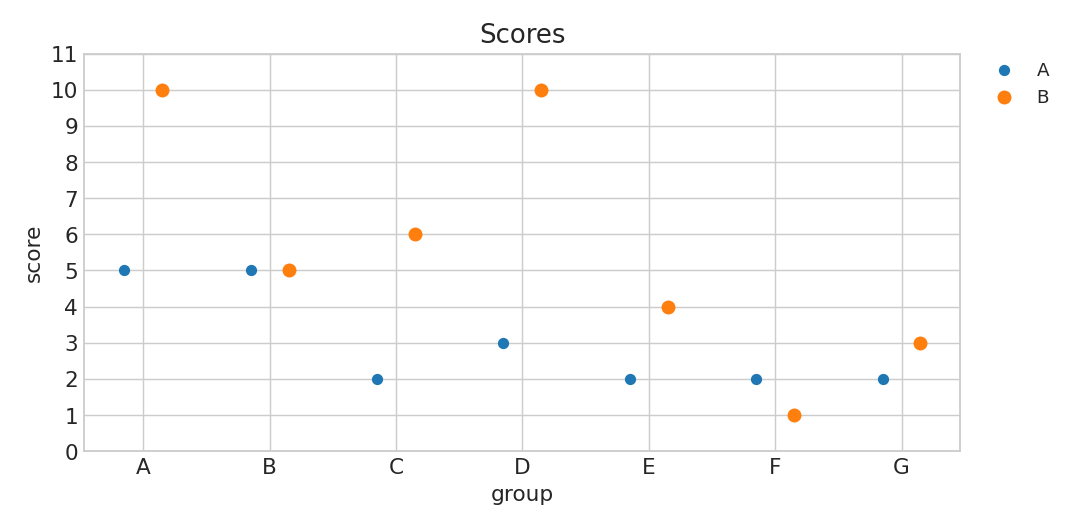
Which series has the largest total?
B
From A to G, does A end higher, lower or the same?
lower
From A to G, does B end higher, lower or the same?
lower
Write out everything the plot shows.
Title: Scores
x-axis: group, ticks A B C D E F G
y-axis: score, ticks 0 1 2 3 4 5 6 7 8 9 10 11
Legend: A, B
Values:
A: 5 5 2 3 2 2 2
B: 10 5 6 10 4 1 3
